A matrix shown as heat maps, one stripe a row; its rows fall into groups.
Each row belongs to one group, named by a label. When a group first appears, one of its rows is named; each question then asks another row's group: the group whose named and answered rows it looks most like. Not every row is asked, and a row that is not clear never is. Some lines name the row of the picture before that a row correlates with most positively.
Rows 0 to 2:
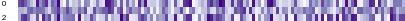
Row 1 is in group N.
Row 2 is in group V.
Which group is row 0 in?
V
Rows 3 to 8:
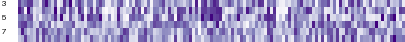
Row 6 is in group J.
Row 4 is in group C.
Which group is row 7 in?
V
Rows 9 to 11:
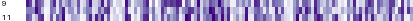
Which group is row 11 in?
C
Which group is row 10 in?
C
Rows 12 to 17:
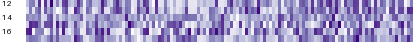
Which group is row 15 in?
V
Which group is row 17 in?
J
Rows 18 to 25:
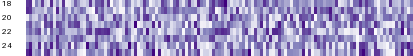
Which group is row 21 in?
V
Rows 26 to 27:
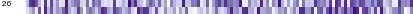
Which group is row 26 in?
V
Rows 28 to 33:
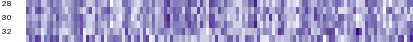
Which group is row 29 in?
C
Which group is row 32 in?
J
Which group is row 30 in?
J
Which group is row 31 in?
J
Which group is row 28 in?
J
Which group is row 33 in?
N
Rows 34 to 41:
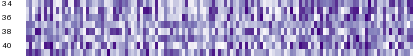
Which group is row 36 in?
N
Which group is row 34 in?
N
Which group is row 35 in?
N
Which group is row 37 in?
J
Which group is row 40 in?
N
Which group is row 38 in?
N
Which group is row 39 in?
J
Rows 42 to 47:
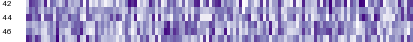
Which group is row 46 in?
J
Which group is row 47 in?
C
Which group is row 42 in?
V
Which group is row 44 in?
V
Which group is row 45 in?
J
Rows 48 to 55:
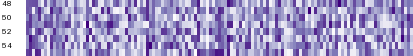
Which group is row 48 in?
V
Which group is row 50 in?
V
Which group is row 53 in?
V
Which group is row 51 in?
V
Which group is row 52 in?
C
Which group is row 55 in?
C
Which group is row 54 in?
C
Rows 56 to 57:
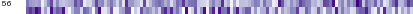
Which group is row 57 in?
C
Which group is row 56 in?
J
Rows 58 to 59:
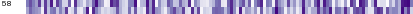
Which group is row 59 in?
V
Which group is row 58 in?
V
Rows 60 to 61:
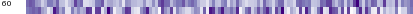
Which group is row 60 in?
J
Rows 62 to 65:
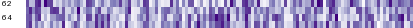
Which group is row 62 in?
N
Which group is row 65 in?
C
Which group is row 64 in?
C
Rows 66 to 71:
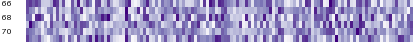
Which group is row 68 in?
C
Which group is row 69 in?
V
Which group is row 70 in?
J
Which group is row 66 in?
C
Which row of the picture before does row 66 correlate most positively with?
63
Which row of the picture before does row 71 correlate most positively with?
64
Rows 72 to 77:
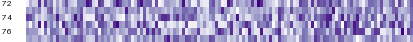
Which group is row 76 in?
V
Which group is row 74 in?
J
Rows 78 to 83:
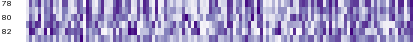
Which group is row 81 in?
V
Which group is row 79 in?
N
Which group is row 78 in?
N
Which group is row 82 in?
V
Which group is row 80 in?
N
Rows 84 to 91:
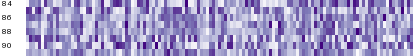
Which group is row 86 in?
J
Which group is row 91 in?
J
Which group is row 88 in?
J
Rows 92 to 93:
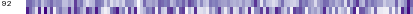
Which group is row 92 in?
J
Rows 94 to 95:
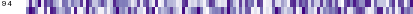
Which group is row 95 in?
V
